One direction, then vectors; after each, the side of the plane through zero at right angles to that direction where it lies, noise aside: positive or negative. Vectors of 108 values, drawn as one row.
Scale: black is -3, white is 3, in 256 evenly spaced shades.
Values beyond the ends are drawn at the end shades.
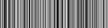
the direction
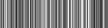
negative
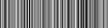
positive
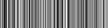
positive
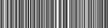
negative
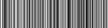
positive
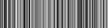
positive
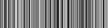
positive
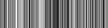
positive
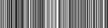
negative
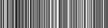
negative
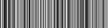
positive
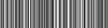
negative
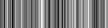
positive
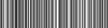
negative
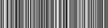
negative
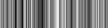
negative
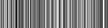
negative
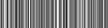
negative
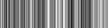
positive
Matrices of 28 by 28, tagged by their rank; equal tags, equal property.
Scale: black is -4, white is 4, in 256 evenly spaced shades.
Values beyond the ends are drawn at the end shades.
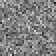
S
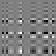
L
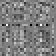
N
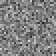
S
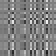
L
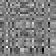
N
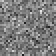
S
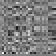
N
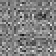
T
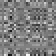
N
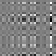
L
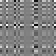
L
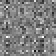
T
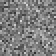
S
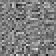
T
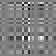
L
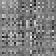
T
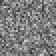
S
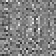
T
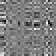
N
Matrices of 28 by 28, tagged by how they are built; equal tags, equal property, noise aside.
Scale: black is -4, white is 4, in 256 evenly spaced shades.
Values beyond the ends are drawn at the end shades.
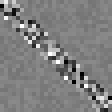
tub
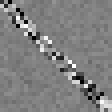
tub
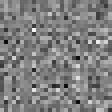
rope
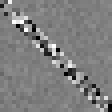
tub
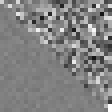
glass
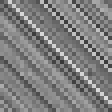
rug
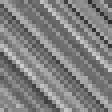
rug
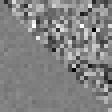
glass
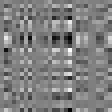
rope
